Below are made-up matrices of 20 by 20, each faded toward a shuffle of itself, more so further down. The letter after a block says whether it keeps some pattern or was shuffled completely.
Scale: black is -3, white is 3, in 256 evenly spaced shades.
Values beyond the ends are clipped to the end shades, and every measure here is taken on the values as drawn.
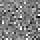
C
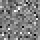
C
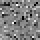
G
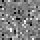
G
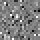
C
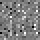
C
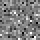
G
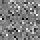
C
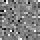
C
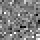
C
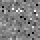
G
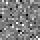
G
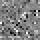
C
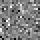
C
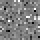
G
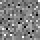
G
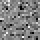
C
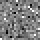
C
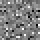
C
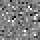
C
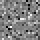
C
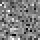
C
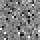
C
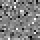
G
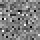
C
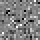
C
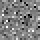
G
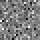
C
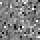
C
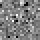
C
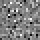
G
